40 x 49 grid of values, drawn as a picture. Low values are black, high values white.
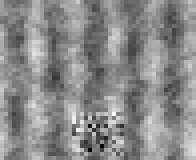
Stripes: upright, repeating 5 times. Ninth with the highest average: bottom right. Odd patch: rougher, in the bottom middle. Odd rows or columns: none.
